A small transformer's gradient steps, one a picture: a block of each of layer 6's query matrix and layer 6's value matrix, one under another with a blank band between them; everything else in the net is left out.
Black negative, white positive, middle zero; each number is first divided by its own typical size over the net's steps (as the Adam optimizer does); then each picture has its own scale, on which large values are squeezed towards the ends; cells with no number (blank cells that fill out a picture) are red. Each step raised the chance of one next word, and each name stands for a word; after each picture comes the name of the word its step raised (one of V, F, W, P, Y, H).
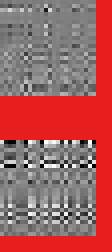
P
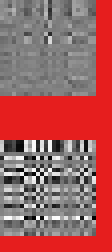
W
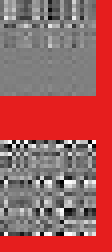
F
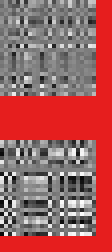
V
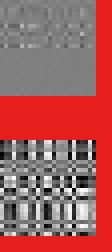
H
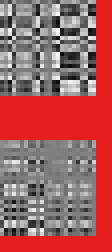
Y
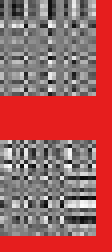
V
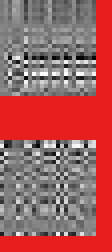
F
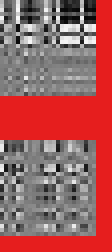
W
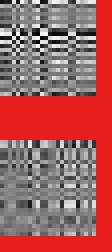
V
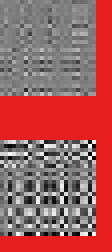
F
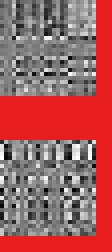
H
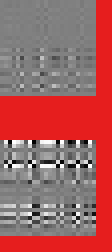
P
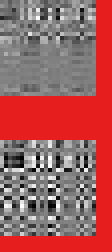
H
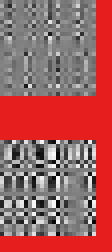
V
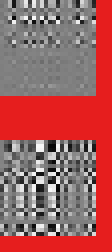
W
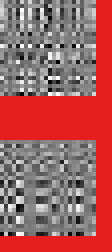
F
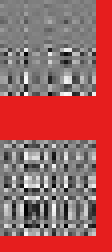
H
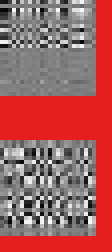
V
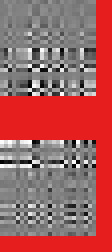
P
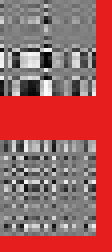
W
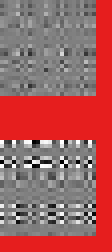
P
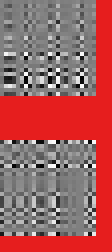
F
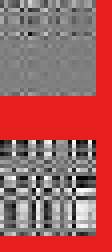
H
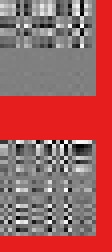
H
